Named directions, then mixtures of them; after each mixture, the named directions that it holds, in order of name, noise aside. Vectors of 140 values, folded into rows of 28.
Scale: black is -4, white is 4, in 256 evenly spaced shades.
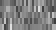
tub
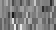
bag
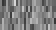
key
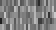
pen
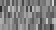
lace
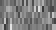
tub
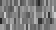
pen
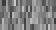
key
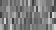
bag, tub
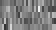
tub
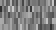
lace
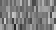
bag, tub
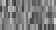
key, lace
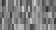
bag, key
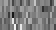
bag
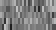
tub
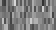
key, tub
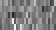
bag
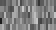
key, pen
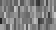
pen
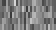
key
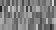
lace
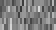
lace, tub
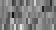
bag, tub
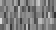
pen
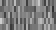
key, pen
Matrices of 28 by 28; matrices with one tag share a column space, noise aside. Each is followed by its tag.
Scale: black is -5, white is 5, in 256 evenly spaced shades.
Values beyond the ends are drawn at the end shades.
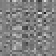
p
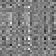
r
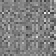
p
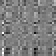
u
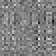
r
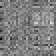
r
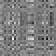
r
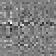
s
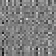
u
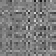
p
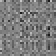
p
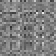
p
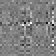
s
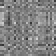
r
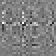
s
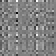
p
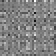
p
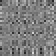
u
